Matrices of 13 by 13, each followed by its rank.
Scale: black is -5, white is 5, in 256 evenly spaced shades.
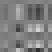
one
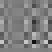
one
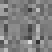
two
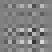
one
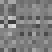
two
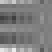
one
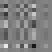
one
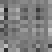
two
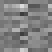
two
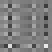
one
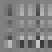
one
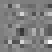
two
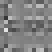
two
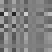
one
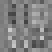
two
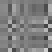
one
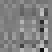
two
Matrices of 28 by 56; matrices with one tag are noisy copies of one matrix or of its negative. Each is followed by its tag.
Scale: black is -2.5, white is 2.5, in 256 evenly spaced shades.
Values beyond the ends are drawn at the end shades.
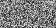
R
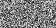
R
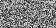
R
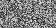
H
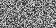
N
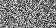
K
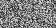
H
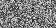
H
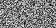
N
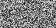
R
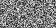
N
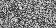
H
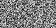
N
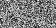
H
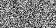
K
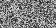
H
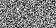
N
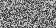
R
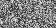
H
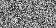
H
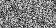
H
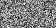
R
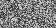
H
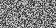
N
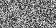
H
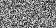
R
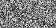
H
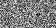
K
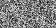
H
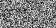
R
